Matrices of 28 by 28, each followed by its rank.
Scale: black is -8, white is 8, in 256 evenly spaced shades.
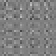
two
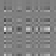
one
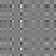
one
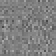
five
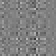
two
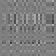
two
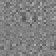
five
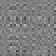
three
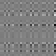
one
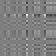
one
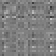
three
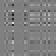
one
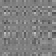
two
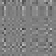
two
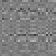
three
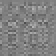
three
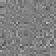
five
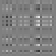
one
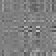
three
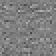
five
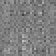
five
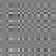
one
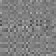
three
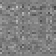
five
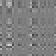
two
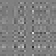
two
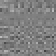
three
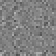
five
